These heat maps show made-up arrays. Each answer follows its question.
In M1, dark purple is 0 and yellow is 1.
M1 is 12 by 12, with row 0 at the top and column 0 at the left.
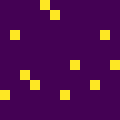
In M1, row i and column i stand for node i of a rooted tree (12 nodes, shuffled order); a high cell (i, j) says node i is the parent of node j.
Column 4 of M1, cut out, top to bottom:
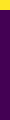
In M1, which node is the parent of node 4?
0
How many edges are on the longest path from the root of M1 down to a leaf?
4
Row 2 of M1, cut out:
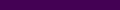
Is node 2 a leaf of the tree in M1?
yes
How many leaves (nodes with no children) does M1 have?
5
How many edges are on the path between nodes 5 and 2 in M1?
7
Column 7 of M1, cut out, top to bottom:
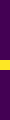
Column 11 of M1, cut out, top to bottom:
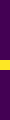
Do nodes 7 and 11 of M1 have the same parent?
yes
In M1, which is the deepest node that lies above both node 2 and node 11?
6
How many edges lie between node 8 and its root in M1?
0
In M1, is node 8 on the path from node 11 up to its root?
yes
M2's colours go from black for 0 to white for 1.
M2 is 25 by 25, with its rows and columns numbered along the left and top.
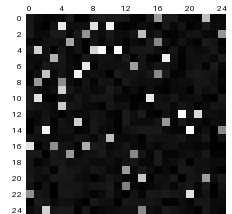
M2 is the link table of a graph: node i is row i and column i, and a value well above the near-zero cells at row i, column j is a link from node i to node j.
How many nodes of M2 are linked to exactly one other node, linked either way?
5
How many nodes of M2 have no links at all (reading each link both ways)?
2
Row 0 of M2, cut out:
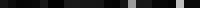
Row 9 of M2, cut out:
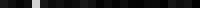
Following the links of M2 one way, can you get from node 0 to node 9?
no
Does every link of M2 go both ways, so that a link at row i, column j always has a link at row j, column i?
yes
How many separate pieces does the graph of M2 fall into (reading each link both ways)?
5
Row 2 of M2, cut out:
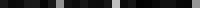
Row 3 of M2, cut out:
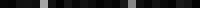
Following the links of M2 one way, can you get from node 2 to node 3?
yes
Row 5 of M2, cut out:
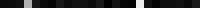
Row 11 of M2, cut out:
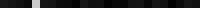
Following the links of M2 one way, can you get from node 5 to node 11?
no
